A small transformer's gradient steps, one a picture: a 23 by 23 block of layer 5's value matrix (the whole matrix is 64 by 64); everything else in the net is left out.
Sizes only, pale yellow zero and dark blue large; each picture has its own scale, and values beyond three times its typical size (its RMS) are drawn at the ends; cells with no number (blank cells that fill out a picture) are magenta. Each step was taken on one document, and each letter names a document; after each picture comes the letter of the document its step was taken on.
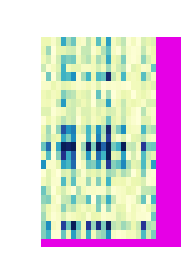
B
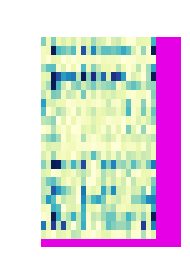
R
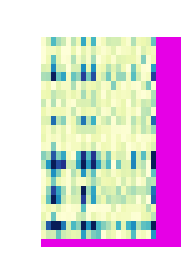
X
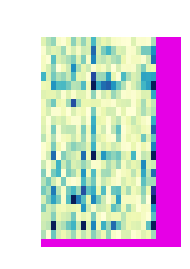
R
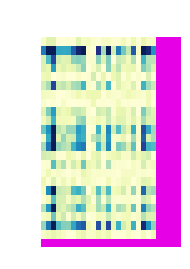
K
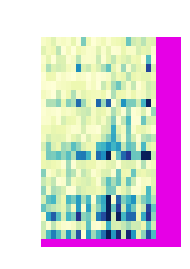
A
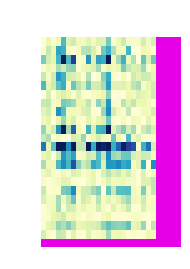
B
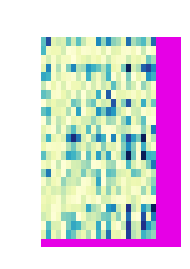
A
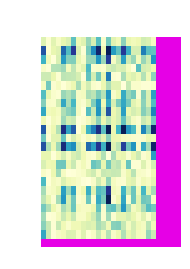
B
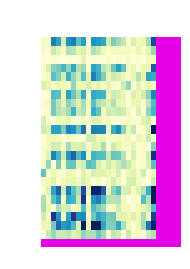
R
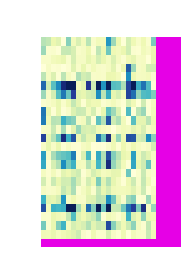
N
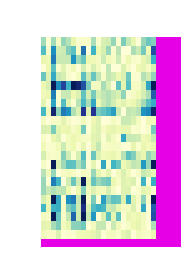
R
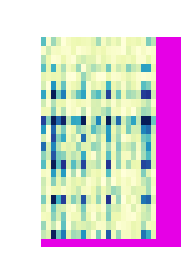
K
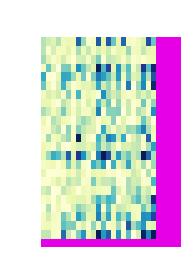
A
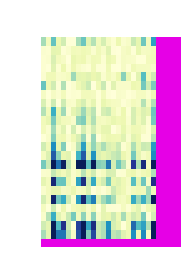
X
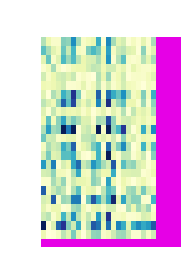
B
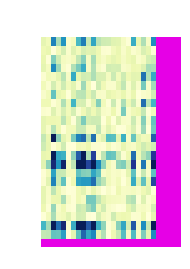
X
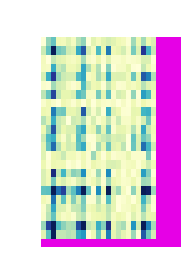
K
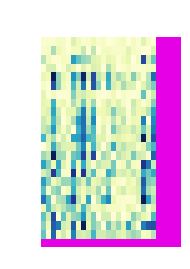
X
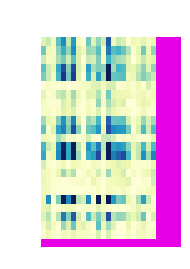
B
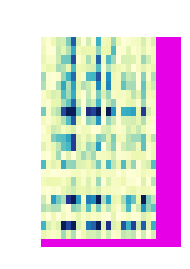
N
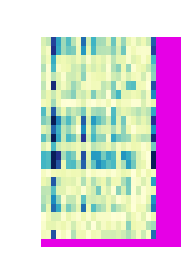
R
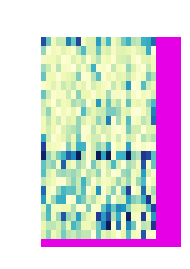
A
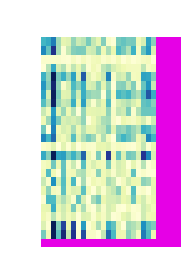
K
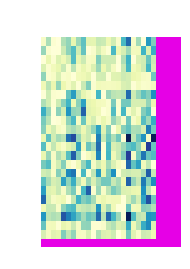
A
